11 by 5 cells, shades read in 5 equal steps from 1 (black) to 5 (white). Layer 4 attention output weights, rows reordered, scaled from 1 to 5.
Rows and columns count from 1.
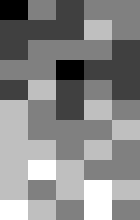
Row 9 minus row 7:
0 2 1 0 -1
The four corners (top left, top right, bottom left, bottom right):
1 3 5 3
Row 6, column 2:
3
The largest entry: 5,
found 4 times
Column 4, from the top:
3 4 3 2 3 4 3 4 3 5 5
